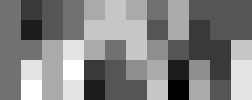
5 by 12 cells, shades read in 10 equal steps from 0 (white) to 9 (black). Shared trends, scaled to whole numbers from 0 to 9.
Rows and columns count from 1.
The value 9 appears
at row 5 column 9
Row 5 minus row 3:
0 -5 0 0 5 1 4 -2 3 -4 -1 -1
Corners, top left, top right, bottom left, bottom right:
5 6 5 1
